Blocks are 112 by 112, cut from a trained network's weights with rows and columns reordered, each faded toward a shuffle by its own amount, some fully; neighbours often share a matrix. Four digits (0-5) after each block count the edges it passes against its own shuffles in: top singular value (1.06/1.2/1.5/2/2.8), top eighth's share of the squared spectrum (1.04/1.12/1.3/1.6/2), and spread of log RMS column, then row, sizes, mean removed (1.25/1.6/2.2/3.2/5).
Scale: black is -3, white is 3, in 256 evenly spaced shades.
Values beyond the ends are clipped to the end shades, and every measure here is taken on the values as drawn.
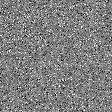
0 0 0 0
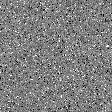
0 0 0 0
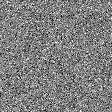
0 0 0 0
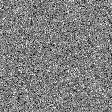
1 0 0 0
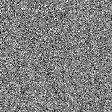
2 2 1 0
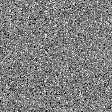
2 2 1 1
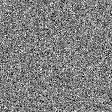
1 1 0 0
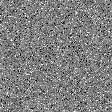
0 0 0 0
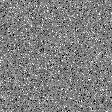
0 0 0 0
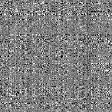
3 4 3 4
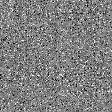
2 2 0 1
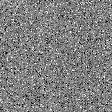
1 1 0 0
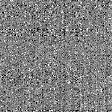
3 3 1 3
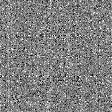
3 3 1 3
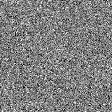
3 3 0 1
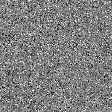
2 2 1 1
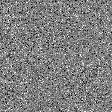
1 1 1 0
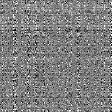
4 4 4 2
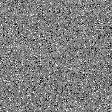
1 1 1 0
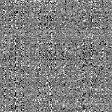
3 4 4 2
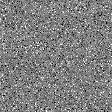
1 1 1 0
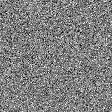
1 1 0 0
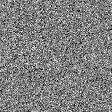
2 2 0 0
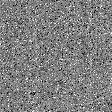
1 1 0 1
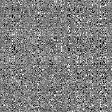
3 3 4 1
